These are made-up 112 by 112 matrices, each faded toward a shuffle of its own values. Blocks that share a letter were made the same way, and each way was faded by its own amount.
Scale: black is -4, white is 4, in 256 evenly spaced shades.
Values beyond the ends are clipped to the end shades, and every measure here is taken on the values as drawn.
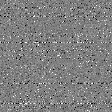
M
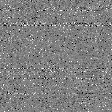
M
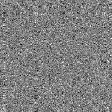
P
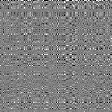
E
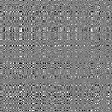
E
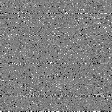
M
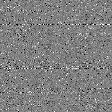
M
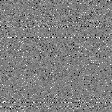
M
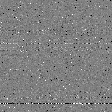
M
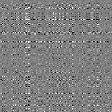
E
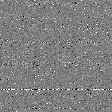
M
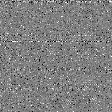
M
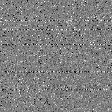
M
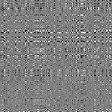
E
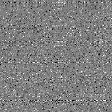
M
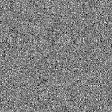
P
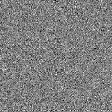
P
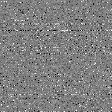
M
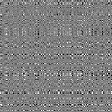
E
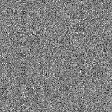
P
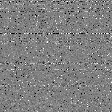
M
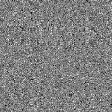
P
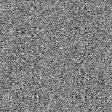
P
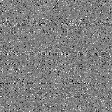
M
